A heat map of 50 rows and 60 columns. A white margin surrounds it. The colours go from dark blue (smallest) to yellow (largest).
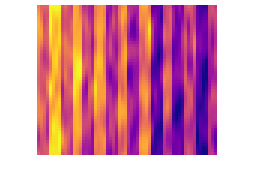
Stripes: upright, repeating 8 times. Ninth with the lowest average: bottom right. Grain: streaks running down. Slope: up to the left.
